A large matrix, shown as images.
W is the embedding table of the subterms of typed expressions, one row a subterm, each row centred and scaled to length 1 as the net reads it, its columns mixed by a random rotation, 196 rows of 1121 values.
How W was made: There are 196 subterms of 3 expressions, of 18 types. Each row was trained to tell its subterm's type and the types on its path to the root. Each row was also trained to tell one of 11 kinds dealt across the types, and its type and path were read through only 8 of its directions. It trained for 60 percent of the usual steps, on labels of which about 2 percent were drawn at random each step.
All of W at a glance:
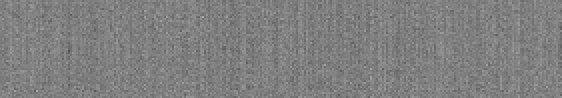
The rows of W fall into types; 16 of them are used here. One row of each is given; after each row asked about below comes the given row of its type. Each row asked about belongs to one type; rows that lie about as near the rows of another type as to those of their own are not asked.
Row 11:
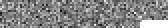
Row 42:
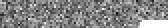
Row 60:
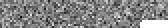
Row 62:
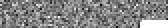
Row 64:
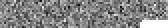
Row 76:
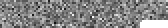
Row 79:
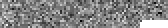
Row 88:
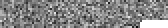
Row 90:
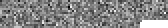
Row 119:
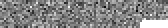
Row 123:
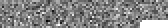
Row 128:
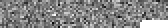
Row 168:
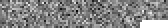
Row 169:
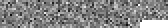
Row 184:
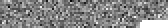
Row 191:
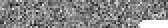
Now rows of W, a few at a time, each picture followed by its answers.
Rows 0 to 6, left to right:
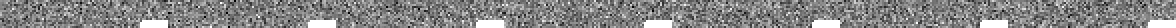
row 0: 169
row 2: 62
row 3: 79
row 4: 79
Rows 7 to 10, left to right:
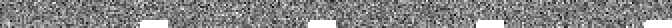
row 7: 184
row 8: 169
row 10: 11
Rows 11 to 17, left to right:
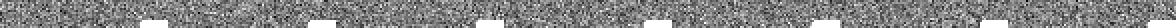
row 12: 128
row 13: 42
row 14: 42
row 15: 191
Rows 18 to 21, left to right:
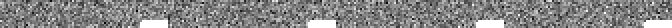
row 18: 11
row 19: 123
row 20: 11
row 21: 76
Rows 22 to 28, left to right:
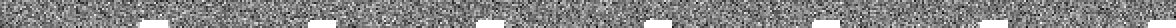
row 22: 191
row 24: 119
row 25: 76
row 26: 90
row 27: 42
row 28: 191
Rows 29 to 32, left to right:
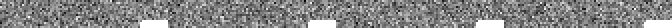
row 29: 11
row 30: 62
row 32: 123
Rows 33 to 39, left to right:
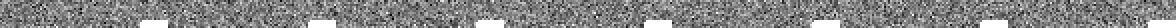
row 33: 123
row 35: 11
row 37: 169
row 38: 76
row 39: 168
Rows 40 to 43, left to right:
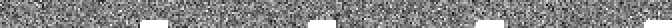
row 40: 62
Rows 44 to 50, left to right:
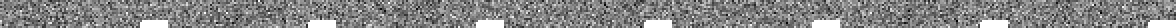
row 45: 79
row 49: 79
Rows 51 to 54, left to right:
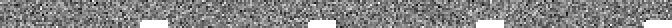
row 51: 123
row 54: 76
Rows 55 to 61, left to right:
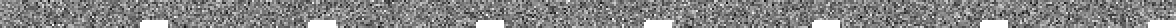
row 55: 76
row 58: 119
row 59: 79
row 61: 119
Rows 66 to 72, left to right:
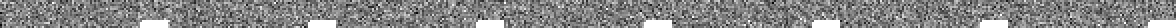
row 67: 88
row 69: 42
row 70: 168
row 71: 191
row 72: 191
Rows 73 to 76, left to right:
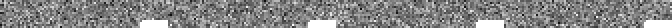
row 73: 123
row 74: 42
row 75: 79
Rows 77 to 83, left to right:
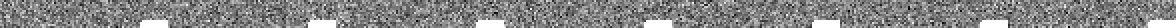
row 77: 11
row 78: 79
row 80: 79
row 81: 64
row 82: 123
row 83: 123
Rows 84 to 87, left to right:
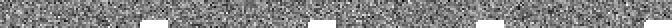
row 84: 62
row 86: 168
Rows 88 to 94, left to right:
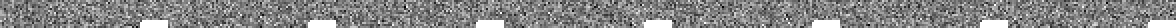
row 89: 76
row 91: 169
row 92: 191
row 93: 88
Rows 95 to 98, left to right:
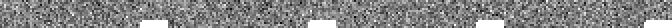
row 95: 168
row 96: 168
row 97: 79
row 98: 88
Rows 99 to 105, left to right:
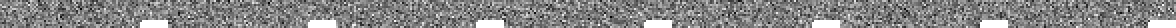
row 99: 168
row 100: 168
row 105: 88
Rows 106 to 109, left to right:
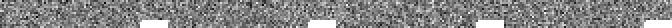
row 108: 76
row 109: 123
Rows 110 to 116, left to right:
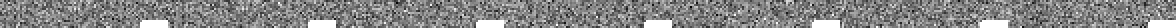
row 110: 62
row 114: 128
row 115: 123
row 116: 88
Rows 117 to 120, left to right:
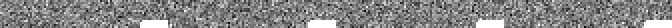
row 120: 119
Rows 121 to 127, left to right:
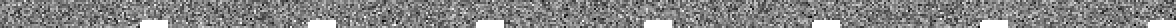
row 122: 11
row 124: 168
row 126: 64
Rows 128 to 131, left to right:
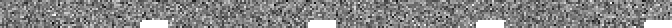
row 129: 76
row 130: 62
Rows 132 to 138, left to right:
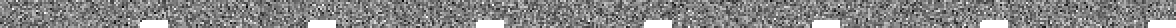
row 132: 169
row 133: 88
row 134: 119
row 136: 62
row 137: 11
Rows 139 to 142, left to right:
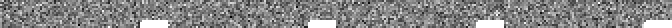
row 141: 191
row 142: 123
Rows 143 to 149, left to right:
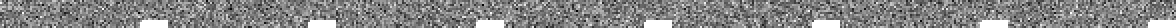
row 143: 42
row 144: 168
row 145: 42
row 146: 64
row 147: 76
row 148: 11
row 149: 184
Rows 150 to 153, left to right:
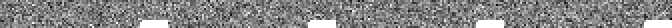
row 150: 191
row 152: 168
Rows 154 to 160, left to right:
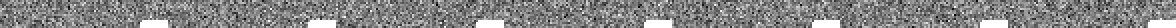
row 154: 90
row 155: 42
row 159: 62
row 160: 168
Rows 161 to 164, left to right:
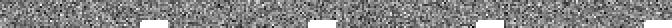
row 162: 62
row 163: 88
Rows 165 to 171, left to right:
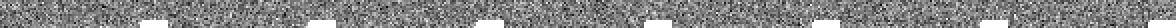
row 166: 184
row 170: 123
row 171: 90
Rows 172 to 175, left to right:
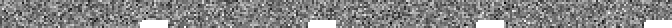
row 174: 64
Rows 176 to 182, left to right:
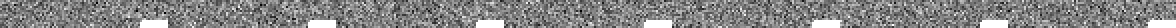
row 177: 90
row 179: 90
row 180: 119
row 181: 79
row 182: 119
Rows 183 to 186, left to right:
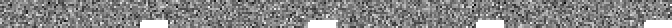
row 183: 62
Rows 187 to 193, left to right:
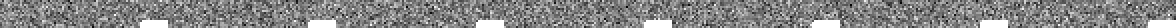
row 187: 76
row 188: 11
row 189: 119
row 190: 119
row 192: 62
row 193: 191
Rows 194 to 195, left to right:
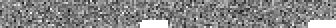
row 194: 79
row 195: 11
